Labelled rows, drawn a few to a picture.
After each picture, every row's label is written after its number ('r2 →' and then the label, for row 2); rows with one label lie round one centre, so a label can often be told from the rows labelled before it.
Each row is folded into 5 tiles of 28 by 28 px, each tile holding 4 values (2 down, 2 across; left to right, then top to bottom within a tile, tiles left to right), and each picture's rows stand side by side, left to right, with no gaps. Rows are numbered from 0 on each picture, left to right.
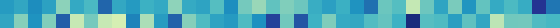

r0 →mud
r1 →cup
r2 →cup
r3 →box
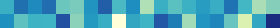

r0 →mud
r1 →cup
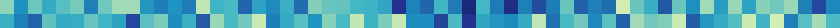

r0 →cup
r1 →mud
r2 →box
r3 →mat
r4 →mud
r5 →box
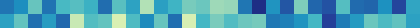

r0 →mud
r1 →box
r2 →mat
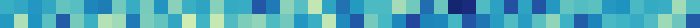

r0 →mud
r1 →box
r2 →cup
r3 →mat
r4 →cup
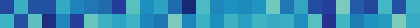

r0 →mat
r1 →mat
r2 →mat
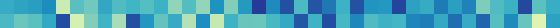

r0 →mud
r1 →box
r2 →mat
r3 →mud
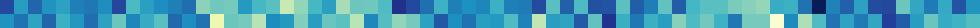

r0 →mat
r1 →mud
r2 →box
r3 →mat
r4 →mat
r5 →box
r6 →mat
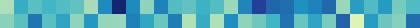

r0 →box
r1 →box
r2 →mud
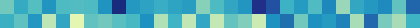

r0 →box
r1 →box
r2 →mud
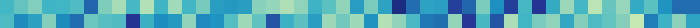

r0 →cup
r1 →cup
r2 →box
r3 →mat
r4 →box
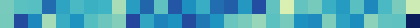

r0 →cup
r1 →mat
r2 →cup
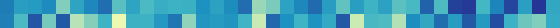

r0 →mud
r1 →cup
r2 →mud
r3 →mat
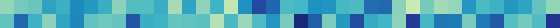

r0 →cup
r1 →box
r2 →cup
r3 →cup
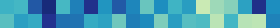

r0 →mat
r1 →box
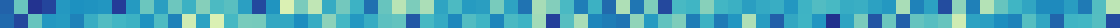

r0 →mat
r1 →box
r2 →cup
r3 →cup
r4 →mud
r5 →cup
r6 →mud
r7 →cup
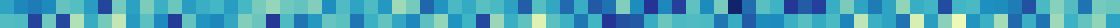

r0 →mud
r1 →cup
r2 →cup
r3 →mud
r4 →mat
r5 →mat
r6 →mud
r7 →mud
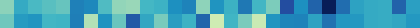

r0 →cup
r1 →mud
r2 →mat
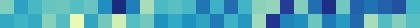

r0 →box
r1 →cup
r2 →mat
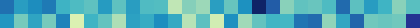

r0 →mud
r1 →box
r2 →cup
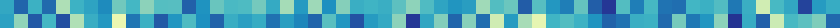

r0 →mud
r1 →cup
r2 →cup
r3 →mud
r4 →mat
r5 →mud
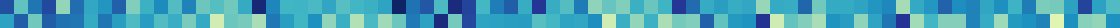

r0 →mat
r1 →box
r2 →box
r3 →mat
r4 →box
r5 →mud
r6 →mud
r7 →mud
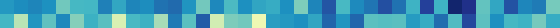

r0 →mud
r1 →mud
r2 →mat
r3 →mat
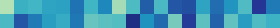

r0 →cup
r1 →mat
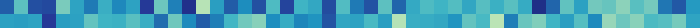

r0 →mat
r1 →mat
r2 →mat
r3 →box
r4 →box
